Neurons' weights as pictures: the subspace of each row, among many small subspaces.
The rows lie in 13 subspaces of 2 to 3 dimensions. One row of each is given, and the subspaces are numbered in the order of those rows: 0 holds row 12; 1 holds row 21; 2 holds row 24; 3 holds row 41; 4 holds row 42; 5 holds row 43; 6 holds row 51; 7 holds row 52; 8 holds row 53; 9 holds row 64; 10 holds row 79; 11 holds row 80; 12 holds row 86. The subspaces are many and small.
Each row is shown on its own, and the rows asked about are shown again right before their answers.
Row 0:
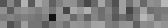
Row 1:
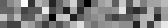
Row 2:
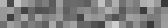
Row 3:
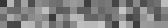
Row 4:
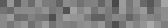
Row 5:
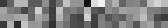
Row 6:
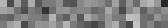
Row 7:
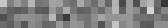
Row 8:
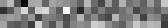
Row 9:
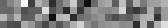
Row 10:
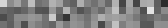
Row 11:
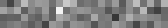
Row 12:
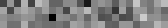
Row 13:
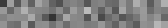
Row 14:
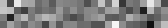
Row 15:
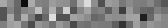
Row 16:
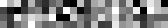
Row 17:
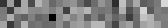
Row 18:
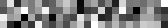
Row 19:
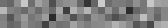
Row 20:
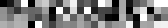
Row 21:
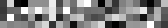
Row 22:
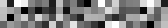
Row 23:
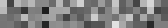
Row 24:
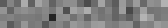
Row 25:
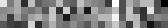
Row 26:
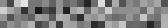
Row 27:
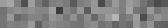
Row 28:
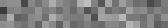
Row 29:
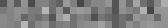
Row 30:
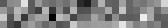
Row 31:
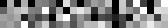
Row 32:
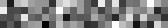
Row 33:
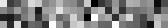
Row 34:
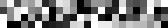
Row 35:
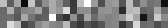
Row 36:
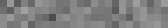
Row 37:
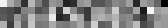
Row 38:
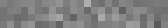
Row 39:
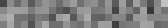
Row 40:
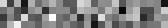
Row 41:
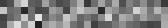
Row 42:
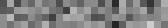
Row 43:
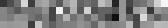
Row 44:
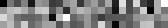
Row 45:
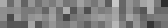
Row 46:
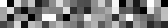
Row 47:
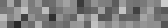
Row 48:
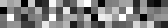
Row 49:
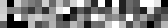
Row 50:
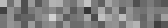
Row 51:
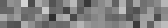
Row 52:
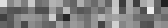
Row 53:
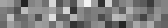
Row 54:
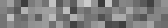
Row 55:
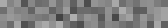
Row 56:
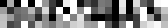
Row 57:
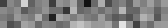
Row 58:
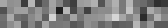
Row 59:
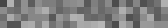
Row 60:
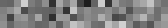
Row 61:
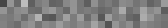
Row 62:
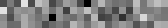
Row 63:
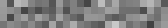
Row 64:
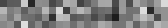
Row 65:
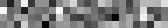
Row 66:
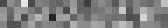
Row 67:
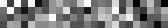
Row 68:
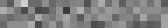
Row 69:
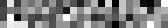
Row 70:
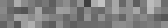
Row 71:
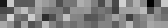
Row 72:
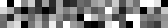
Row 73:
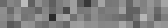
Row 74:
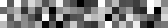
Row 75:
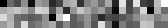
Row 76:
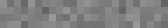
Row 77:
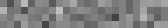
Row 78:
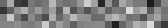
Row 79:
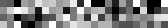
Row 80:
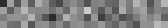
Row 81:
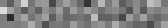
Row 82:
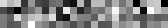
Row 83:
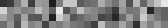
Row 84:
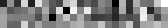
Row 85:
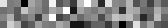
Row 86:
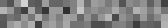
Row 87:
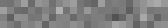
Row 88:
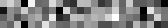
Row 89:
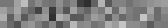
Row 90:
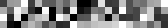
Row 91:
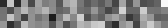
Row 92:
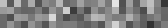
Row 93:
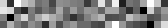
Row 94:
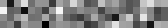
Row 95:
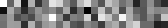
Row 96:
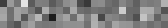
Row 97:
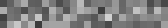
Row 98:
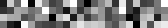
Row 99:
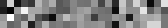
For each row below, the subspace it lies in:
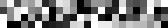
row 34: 3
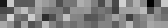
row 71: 11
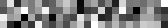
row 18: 3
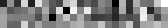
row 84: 4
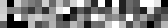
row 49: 5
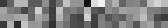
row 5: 10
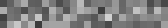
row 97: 3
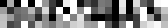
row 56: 4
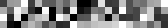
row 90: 12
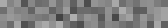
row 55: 11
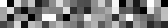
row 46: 11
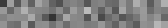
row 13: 11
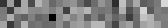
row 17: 2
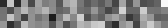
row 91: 1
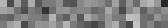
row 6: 6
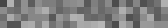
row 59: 8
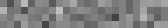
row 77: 9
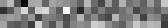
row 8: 12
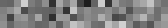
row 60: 8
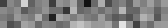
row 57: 8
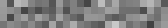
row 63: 1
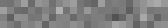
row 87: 4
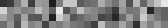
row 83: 7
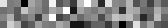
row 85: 8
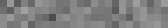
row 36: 0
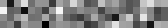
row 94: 9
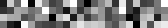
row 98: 6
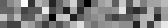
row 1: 6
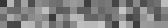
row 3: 8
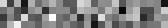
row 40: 3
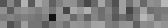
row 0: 2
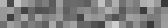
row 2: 1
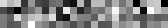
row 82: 10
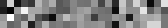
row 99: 0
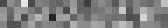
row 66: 12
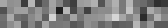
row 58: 4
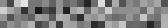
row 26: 12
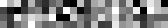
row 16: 10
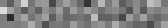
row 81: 0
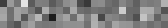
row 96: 3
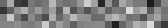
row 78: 2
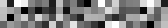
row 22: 1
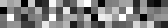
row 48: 0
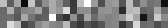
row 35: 1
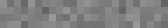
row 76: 6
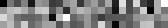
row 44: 7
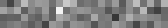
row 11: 10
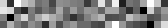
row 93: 2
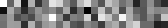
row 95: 11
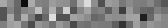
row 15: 12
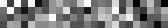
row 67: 0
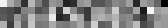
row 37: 10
